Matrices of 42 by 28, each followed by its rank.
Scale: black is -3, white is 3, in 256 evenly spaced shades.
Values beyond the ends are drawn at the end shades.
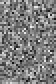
full rank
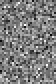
full rank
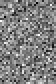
full rank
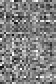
five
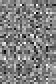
five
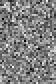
full rank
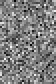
full rank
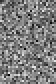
full rank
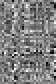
five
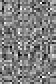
five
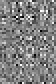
five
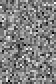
full rank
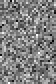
full rank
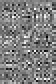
five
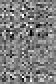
five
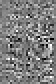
five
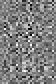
five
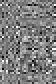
five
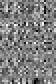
five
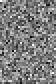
full rank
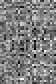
five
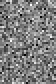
full rank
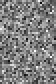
full rank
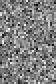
full rank
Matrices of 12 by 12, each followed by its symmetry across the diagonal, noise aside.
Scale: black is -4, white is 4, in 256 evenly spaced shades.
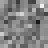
neither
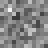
symmetric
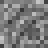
symmetric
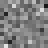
antisymmetric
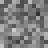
neither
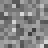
symmetric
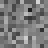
neither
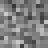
antisymmetric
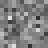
neither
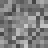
symmetric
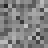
symmetric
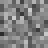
neither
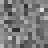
neither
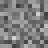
symmetric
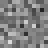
antisymmetric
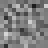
antisymmetric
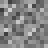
symmetric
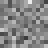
neither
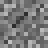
symmetric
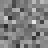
neither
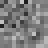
symmetric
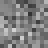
antisymmetric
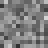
antisymmetric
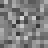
antisymmetric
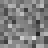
antisymmetric
